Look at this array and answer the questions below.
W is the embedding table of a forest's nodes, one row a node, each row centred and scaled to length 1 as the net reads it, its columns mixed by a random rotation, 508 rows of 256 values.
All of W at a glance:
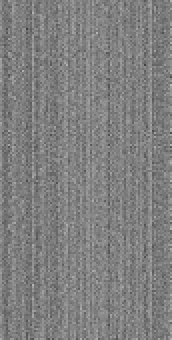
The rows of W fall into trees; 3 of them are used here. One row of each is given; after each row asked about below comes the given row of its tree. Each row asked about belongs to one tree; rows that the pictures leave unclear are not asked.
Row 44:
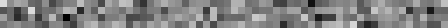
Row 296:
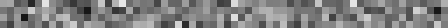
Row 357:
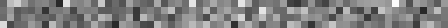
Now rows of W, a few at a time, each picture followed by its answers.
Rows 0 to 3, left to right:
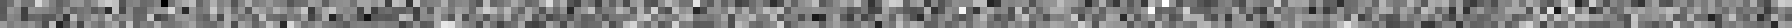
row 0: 357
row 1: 357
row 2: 44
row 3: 357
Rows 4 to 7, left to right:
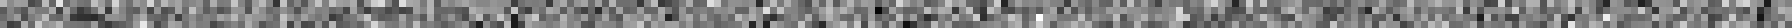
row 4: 296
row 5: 44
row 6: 296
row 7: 357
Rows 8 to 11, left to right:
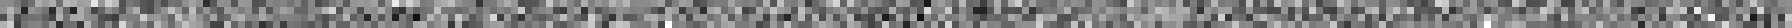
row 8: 357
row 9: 296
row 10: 296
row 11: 296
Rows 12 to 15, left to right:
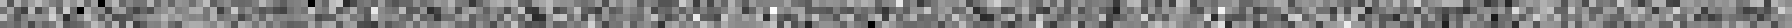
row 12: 44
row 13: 296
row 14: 296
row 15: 357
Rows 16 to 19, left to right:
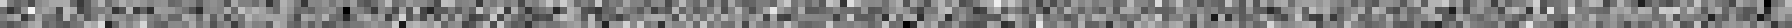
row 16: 296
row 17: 296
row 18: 296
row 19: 357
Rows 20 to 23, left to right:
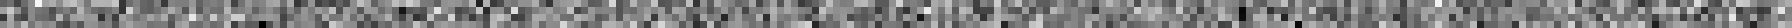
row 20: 357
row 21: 44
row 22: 296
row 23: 357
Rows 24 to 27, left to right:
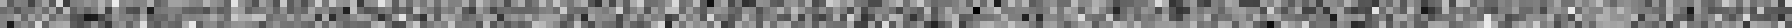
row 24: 296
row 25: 357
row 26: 44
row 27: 296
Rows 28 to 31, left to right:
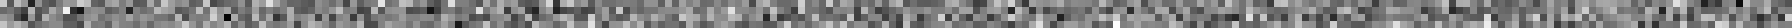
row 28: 44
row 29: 296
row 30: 296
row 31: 296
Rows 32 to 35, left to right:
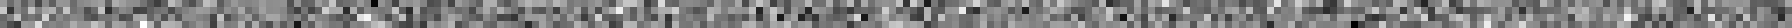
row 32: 296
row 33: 357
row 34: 44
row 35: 296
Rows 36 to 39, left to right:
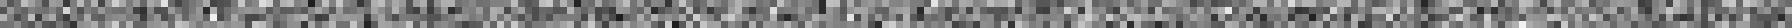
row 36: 44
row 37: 296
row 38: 357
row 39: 296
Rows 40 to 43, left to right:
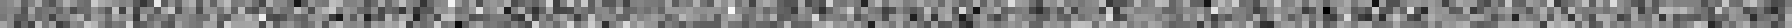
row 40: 357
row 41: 296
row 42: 44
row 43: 44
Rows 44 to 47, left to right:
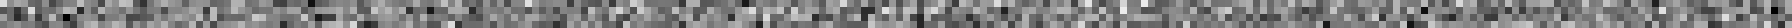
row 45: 357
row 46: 357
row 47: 44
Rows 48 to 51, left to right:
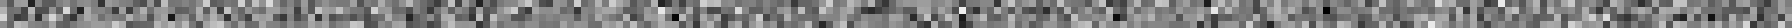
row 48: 44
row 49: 44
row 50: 44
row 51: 357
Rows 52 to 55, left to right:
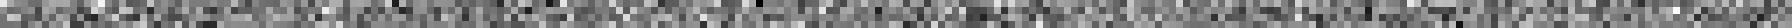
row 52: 296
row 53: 44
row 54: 296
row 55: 357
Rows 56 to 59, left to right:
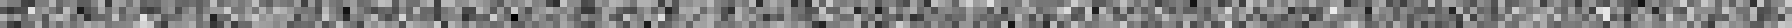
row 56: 296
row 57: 44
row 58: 357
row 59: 357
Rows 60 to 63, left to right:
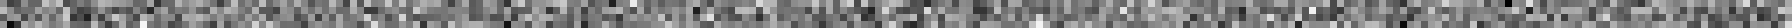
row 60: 296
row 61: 357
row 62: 296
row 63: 357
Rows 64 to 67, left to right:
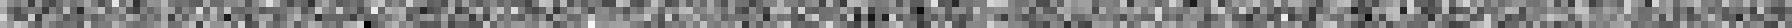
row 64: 44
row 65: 296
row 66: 357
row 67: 296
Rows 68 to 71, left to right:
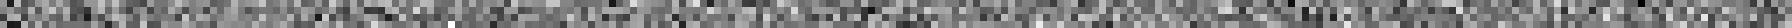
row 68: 296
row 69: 357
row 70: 296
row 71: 357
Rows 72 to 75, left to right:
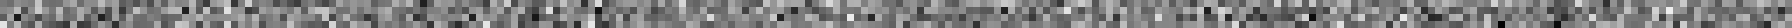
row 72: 357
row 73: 296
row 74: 357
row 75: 296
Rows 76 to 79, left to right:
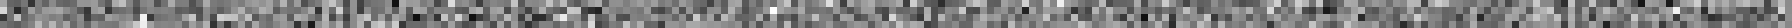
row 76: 296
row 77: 296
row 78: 44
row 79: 357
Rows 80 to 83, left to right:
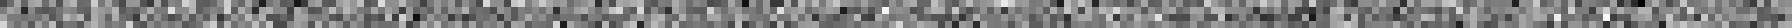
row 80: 357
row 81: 357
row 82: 357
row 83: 357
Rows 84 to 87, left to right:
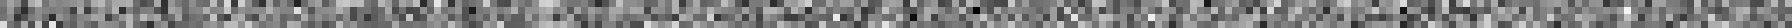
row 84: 357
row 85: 357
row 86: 44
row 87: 296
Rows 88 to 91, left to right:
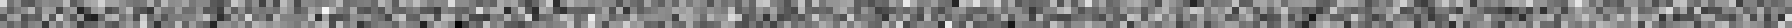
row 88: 296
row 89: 296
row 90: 357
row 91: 296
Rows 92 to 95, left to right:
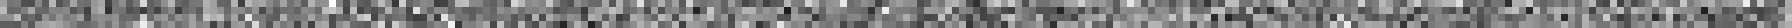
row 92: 296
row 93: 357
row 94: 296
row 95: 357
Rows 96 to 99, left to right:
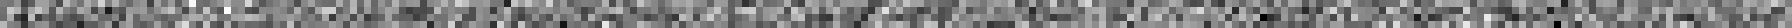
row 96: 357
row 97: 357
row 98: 357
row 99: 296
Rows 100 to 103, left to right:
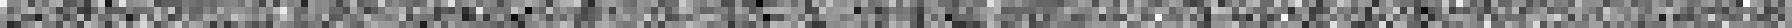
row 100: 296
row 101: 44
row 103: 296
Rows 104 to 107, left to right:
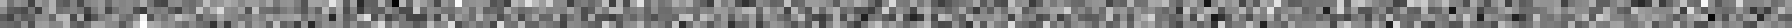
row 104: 296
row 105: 357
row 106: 44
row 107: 357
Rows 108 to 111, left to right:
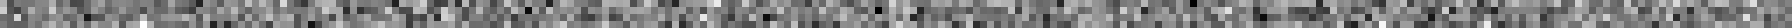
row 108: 296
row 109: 44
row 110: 357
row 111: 296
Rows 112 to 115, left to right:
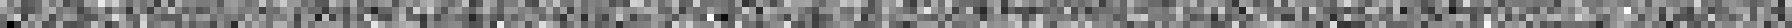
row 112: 296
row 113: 357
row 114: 296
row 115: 296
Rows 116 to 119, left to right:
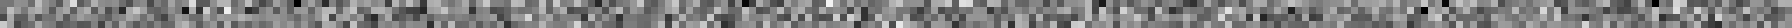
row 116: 357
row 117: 357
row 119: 44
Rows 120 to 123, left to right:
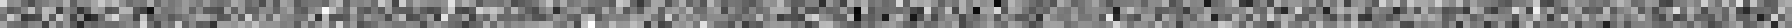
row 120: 296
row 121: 296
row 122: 44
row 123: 357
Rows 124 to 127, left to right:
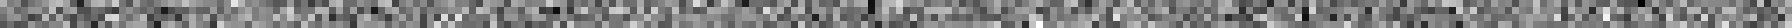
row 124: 296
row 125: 357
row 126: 296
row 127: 357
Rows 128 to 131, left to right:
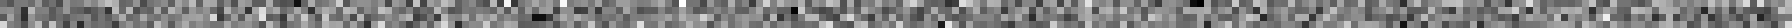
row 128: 357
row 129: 296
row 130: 357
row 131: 357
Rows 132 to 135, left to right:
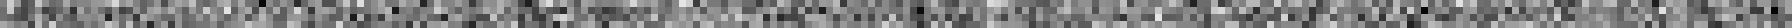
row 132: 357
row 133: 296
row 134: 357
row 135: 44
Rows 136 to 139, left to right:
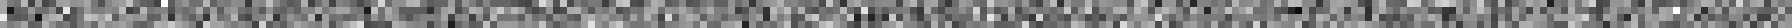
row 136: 44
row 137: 296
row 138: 357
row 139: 357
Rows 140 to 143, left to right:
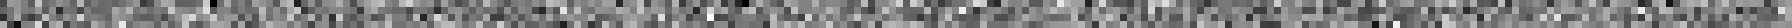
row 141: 357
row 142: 44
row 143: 357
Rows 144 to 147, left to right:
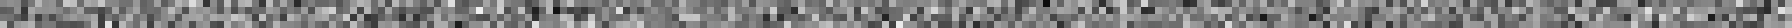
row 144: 357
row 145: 296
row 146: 357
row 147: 357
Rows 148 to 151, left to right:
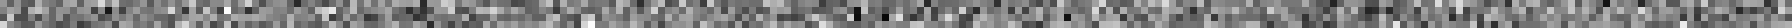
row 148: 357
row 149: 296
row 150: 44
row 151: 357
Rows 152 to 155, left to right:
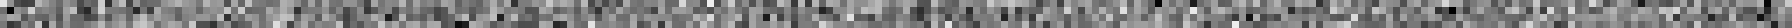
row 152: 296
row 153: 296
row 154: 357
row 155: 357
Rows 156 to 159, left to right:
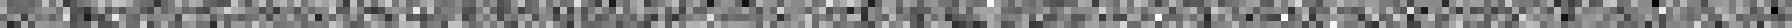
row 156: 296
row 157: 357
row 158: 357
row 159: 44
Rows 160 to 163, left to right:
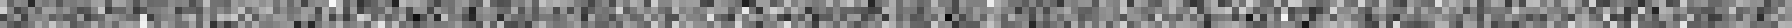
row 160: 296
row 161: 357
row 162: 357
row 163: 357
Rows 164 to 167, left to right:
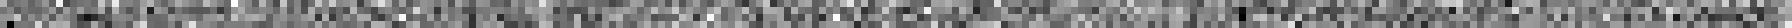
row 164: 296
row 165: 357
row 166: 296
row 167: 357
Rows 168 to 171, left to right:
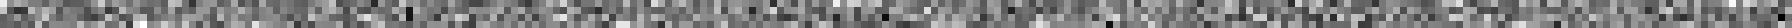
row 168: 296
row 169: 296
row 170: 296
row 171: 296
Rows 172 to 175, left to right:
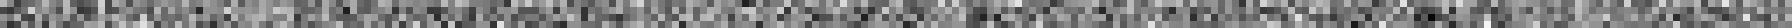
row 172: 296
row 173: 357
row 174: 296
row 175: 296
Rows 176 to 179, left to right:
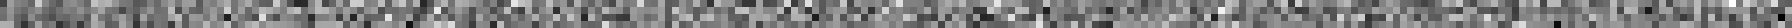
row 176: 357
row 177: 357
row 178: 296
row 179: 296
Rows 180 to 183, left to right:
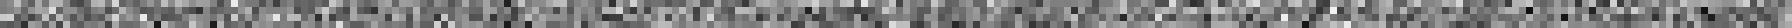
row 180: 296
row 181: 357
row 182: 357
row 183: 357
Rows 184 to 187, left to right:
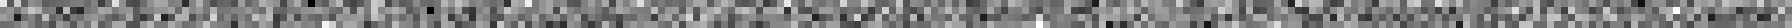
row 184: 44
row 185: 357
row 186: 296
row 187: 357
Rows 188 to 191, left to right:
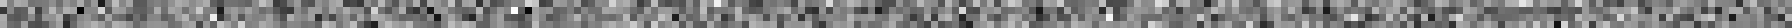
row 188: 44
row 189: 44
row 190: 44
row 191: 296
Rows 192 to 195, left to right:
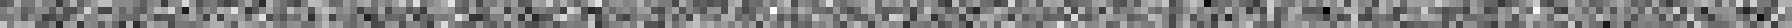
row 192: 357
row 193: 296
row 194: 44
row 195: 357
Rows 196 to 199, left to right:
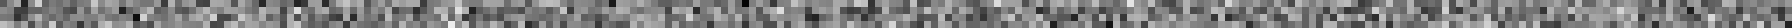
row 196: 357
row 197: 357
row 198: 296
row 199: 296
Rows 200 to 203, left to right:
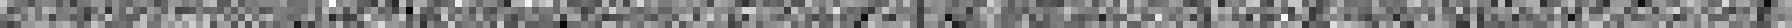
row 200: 296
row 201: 357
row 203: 357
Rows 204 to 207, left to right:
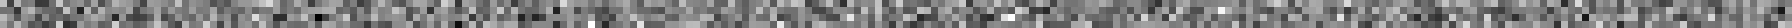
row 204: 44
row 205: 296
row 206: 296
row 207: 296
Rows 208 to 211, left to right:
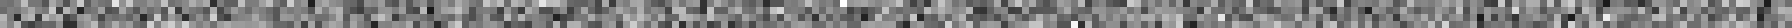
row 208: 44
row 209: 357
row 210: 296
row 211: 357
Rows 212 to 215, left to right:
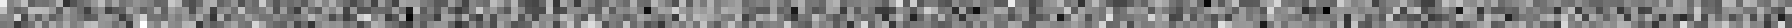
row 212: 296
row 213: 296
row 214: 44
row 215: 296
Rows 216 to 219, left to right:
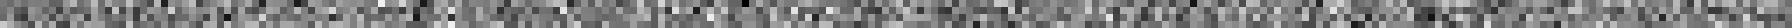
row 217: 357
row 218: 357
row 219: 296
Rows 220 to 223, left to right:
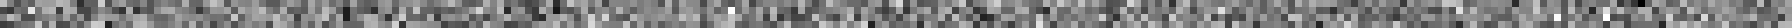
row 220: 296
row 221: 296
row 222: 296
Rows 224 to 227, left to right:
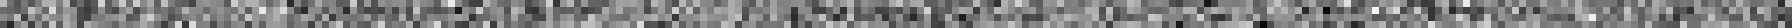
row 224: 296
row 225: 296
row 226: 44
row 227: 296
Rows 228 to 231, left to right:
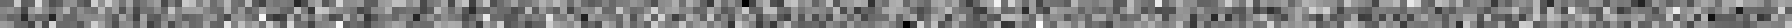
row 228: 357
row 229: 357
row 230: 296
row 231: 357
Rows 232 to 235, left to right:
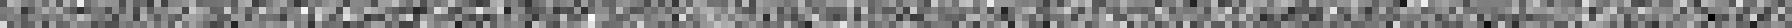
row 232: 357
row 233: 296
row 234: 357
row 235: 357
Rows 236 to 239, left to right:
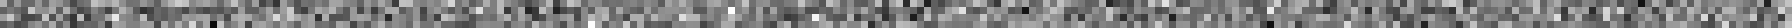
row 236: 296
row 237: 296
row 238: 44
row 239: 357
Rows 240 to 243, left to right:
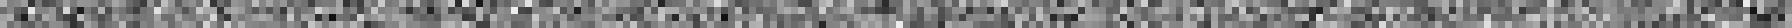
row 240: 44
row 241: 44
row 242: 357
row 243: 296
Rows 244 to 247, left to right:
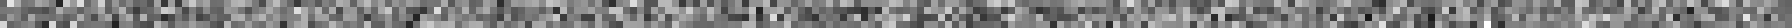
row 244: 357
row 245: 357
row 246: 296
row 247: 296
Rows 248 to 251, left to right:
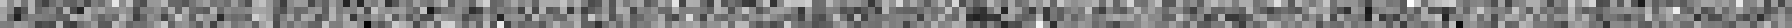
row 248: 44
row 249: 357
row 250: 296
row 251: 357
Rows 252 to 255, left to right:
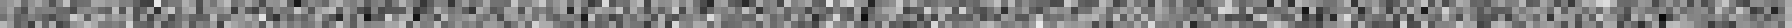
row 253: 357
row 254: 296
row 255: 44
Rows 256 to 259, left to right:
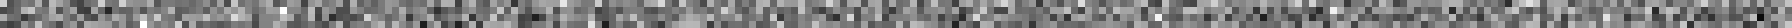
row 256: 296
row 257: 296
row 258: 357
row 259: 357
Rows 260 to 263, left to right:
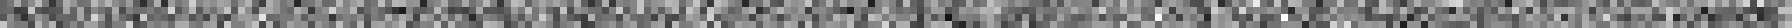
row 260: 357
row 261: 357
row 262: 357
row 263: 357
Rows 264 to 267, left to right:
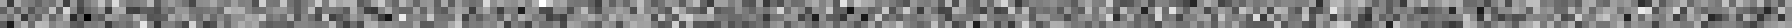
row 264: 296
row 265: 357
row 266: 357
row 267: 357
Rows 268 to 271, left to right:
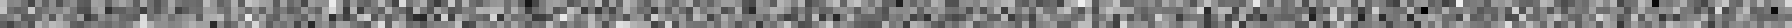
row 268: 296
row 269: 296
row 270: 357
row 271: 44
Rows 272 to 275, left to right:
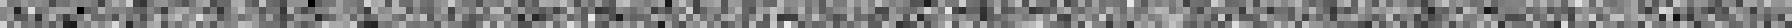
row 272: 44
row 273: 296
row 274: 296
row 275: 296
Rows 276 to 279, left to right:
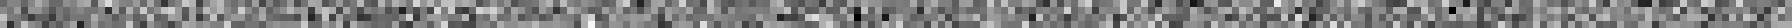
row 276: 357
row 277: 296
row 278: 357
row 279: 357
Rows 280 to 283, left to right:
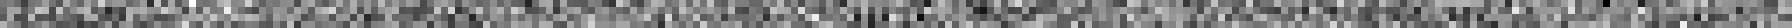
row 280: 357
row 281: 296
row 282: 296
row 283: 357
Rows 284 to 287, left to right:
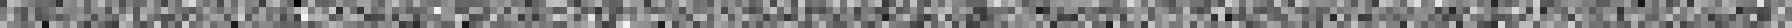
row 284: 357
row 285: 296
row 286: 296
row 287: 357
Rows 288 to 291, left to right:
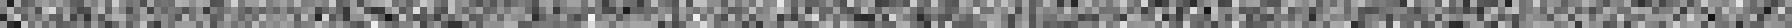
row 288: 296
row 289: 296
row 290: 357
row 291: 357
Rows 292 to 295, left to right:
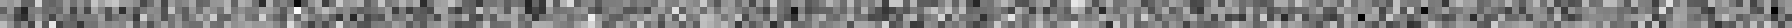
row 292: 357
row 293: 296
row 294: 296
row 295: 44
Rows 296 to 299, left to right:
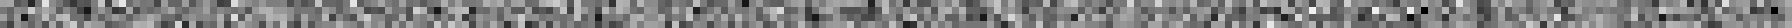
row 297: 357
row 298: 296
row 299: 44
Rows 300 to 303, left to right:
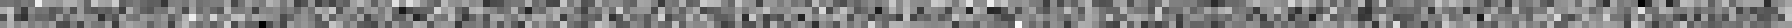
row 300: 357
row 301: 44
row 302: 357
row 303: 357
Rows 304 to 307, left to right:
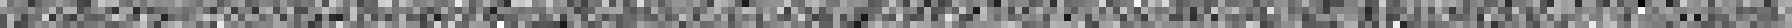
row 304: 296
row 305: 357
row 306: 44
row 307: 357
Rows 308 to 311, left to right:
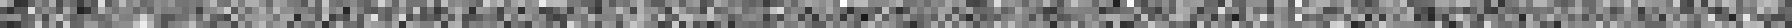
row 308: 296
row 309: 357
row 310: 296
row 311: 296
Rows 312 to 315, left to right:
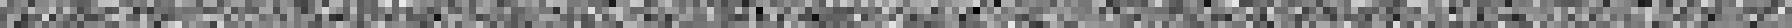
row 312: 296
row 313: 357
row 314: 44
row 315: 357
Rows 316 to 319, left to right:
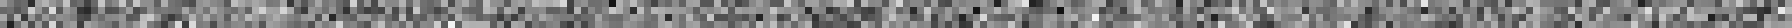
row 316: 296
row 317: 357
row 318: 44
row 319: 357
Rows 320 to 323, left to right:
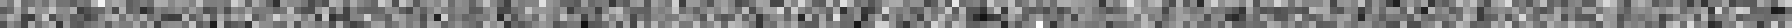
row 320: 296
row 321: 357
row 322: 296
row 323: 44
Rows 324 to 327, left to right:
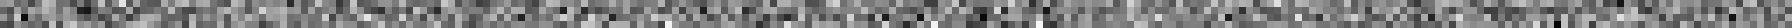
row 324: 296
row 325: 296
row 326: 296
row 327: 296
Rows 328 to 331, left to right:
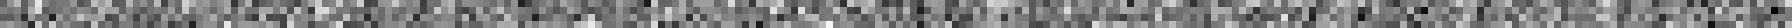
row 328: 357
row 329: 296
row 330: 357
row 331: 44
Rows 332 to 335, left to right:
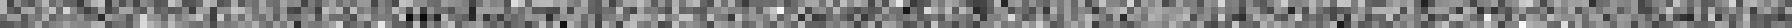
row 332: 296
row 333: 357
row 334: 296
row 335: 296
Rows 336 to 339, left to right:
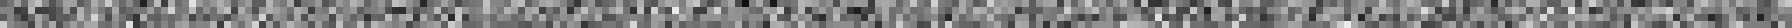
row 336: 357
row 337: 357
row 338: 357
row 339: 357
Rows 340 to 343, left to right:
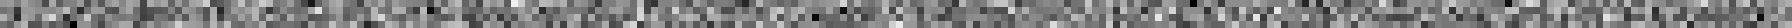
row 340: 44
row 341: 357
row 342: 357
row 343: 357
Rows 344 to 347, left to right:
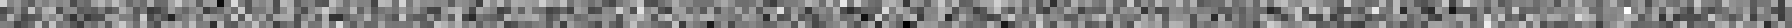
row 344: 296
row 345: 357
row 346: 296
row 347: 296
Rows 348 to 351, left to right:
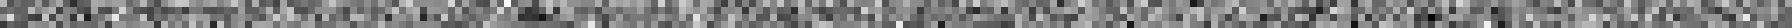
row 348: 296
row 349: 296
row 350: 357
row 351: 296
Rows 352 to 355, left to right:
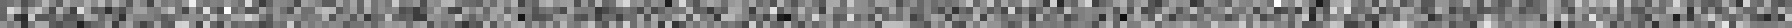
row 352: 357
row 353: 296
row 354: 357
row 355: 296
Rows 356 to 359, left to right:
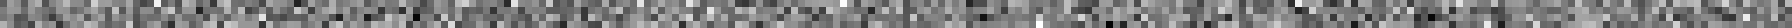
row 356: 357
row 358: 296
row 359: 296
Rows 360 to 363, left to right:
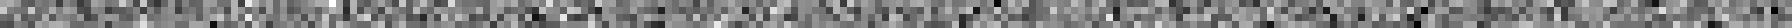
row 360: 296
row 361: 296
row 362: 44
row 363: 44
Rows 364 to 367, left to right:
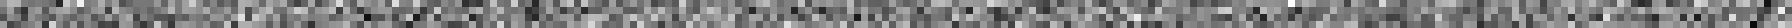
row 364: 357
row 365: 296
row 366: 357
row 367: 357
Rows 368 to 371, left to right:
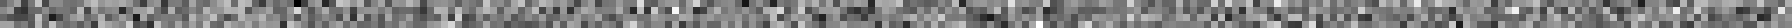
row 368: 357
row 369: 357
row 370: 296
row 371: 357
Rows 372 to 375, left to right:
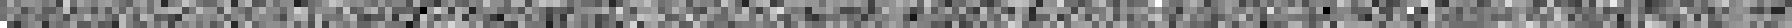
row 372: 357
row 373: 357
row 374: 44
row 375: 44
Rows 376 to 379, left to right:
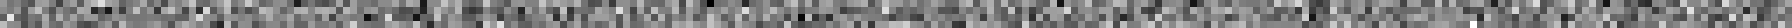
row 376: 357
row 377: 357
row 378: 357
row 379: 357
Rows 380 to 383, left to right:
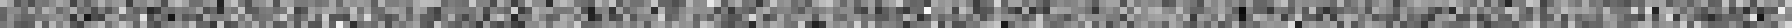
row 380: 296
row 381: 44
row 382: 296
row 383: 357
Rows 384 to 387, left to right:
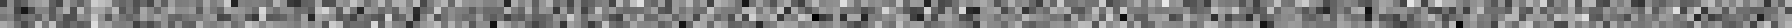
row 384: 357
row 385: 357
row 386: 44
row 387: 357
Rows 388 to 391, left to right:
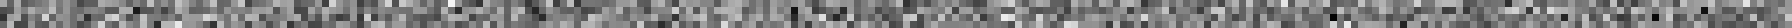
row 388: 296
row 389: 296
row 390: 296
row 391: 357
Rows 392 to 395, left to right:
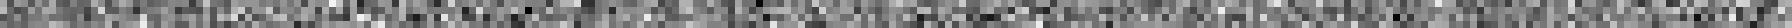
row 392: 296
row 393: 44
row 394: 296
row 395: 357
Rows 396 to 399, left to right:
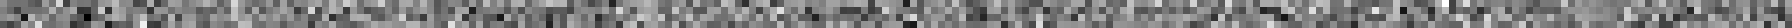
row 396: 296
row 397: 357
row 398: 296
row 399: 296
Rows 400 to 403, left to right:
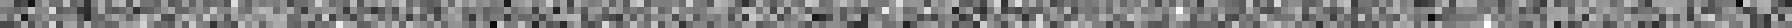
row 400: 296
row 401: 357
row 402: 296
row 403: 296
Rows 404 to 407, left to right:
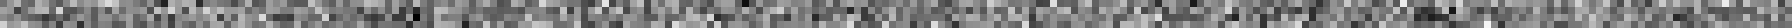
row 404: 357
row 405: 357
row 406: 357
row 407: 296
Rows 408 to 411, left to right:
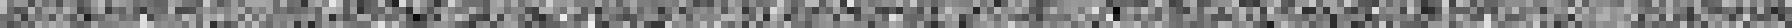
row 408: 296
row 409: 296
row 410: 44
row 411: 296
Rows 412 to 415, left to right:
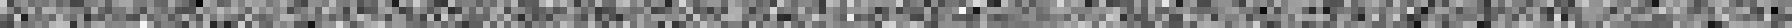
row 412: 296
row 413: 296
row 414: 44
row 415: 44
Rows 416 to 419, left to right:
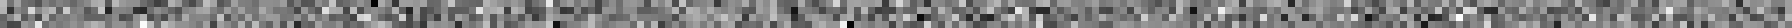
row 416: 296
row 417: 296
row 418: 296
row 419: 296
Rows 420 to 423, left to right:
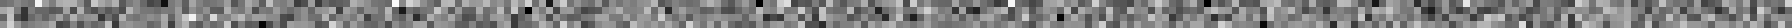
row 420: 357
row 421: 44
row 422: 44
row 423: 296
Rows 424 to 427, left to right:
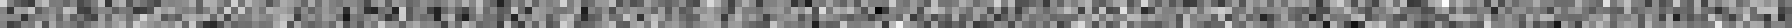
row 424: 296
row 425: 44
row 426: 357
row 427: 296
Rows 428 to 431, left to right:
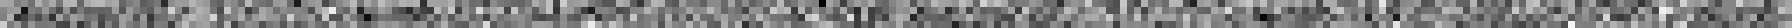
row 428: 357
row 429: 296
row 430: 357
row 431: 357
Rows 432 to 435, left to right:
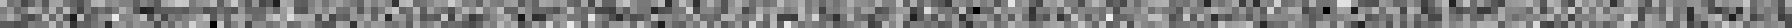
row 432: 296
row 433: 296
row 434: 44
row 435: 296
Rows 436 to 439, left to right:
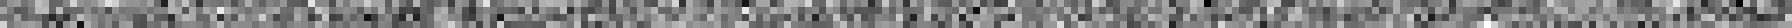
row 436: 357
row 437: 357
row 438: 44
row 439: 296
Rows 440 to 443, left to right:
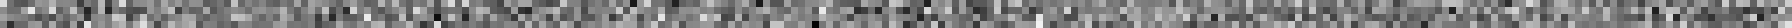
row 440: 296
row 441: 44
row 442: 296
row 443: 357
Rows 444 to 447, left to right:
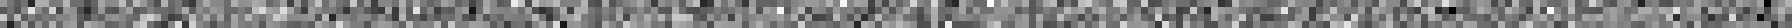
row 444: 296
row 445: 357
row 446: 357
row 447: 357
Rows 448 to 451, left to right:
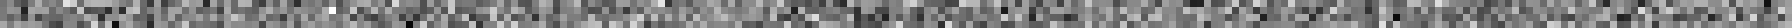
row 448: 357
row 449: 296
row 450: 357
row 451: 357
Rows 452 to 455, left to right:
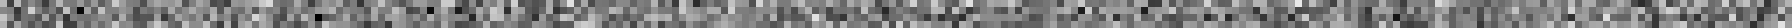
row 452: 44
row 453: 296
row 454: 357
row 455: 357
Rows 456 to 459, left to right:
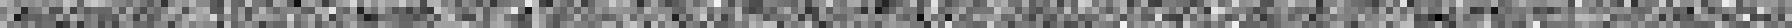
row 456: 357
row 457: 44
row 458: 357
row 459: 296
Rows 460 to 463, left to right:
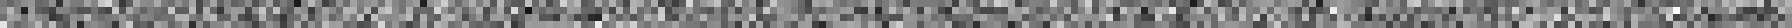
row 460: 357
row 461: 44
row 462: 357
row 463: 357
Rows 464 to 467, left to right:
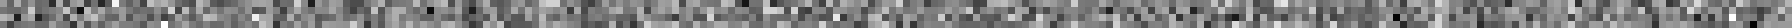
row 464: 44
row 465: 357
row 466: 296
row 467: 357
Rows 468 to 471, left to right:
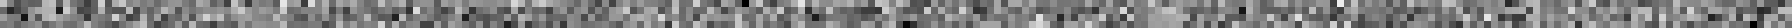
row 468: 296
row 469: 357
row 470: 296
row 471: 357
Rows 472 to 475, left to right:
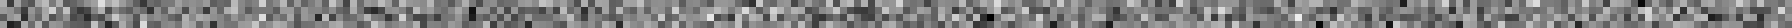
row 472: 296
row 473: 357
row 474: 296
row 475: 357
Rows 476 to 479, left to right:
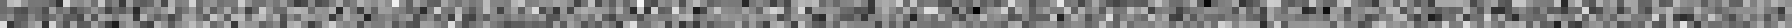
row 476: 357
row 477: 357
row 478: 44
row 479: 296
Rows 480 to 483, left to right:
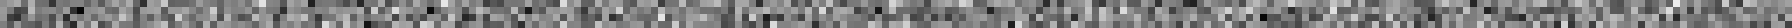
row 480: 44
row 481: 44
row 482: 357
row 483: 296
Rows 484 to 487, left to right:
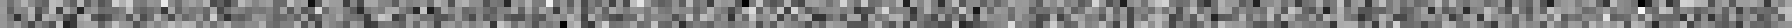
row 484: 44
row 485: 357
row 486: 44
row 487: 357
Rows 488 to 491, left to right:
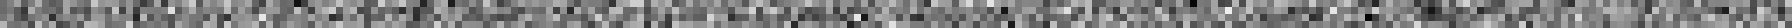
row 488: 357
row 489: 357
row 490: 357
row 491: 296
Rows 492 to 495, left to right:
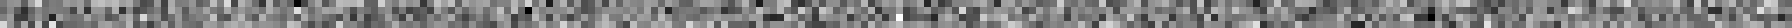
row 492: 357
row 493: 44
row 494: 44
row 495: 296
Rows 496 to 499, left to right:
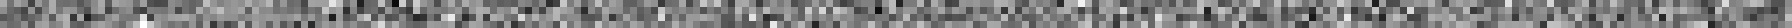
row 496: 296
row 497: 44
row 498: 357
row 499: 44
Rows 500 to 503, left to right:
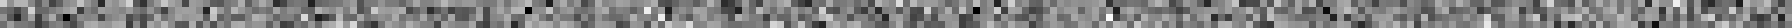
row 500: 44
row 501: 44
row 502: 44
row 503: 296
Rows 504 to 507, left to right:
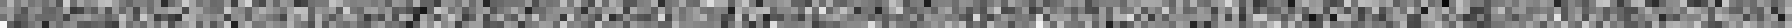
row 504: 357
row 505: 44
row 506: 296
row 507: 44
